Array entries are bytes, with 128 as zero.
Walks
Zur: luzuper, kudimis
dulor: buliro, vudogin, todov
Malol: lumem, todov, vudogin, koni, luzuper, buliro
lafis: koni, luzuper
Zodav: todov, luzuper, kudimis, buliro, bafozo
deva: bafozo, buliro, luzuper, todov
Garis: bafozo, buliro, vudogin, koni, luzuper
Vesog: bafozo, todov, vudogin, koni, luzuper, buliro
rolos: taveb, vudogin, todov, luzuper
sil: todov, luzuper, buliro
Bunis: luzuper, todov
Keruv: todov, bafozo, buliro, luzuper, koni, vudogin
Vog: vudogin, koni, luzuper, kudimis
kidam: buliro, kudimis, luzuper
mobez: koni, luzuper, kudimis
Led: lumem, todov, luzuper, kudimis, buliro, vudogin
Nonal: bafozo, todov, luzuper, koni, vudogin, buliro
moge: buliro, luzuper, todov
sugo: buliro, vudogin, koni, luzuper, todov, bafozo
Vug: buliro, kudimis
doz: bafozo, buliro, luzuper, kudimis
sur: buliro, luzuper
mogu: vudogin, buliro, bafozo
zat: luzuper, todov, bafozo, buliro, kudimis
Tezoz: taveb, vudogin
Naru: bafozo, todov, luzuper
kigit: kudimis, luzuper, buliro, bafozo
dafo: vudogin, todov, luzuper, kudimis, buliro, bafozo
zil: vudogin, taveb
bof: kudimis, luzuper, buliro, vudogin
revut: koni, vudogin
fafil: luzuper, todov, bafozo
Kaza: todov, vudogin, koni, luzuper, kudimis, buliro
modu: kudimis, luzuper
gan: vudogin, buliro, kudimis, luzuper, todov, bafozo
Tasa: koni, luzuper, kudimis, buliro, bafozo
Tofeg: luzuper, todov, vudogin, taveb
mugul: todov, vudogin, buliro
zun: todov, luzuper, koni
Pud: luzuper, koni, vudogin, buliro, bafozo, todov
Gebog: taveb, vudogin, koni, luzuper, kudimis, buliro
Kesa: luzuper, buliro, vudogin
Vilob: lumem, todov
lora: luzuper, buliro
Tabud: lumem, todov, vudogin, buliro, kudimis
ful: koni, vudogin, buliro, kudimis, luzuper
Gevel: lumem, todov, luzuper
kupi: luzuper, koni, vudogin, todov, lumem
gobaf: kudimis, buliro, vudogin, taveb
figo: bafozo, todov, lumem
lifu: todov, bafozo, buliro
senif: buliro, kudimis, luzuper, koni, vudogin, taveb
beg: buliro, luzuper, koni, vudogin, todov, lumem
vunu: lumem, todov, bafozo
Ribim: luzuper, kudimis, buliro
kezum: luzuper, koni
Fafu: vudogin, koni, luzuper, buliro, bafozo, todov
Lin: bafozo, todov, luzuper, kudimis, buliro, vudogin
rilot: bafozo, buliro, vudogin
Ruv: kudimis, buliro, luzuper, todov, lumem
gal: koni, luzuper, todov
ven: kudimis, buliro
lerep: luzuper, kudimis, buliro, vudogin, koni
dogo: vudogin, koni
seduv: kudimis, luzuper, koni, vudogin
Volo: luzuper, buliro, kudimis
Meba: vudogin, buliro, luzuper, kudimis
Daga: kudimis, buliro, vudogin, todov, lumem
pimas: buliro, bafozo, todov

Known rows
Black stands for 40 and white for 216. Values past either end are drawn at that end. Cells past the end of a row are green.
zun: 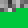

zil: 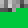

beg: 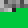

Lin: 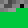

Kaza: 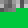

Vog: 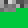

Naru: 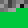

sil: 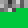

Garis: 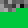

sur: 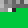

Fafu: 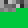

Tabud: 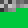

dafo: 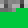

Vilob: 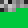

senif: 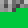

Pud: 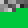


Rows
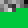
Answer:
lafis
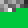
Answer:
kezum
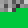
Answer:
kidam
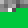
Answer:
Ribim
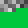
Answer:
kupi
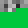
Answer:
bof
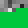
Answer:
zat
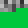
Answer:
sugo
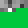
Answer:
Bunis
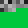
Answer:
vunu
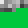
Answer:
rolos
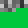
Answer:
mogu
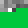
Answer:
Volo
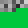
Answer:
Vug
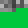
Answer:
pimas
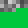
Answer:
dogo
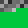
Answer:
figo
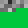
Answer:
Zodav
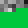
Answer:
mobez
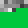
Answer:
Kesa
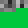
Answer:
Keruv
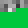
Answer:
modu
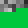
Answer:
Tasa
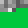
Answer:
lerep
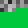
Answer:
Led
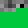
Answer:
Nonal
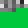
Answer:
dulor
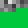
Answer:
ful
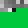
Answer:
moge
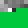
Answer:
lora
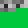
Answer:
Daga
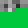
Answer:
kigit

